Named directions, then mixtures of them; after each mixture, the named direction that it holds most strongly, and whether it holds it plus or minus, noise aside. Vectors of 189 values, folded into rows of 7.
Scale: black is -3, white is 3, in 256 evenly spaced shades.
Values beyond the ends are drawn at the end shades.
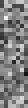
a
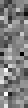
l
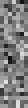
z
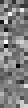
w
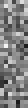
z, minus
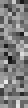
z, plus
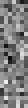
z, plus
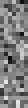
z, plus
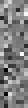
l, minus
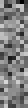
a, minus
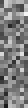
a, plus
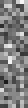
z, minus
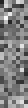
a, plus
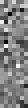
w, minus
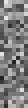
a, plus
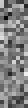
a, minus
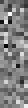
w, plus
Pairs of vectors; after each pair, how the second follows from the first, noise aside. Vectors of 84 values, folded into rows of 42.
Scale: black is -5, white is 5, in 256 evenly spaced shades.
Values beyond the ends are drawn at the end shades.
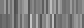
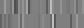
partly zeroed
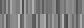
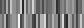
scaled up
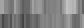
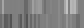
partly zeroed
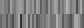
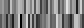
scaled up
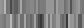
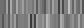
shuffled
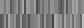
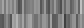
shuffled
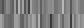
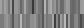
reversed
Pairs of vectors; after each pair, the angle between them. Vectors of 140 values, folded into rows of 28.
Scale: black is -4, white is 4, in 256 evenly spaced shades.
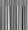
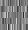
partly opposed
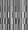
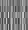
nearly parallel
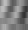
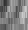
nearly opposite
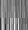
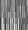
nearly parallel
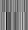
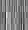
nearly opposite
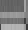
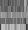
nearly parallel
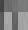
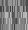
partly aligned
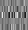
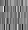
orthogonal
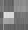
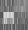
nearly parallel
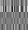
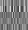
nearly parallel
